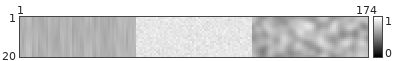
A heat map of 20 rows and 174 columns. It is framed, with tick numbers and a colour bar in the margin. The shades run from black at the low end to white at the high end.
It is made of 1 by 3 panels. Panel 1,1: high, streaked downward, faint in contrast. Panel 1,2: very high, fine-grained, faint in contrast. Panel 1,3: high, blotchy.
